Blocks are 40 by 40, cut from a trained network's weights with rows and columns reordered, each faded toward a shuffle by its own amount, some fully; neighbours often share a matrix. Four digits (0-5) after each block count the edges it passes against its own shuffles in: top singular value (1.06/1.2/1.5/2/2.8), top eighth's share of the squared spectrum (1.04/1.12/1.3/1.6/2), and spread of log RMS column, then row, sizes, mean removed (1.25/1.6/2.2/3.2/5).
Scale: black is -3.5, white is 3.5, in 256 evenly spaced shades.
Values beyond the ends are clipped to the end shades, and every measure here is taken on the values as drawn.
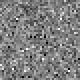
0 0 0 0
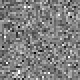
2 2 0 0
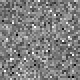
0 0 0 0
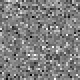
1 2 0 1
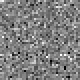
2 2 0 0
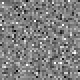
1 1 0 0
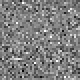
1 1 0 0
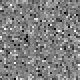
1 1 0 0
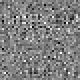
3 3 0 2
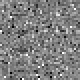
2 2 0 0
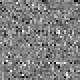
3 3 0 2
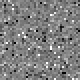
1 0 0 0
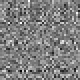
4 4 1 2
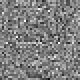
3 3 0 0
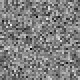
1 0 0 0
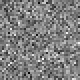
0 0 0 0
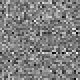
3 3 0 2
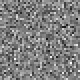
0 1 0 0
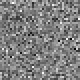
1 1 0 0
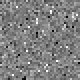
0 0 0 0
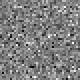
2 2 0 2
